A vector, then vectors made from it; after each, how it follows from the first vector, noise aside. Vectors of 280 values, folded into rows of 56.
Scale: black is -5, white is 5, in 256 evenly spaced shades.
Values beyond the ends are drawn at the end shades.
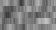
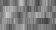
negated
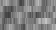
copied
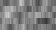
negated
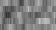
copied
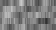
negated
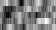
scaled up
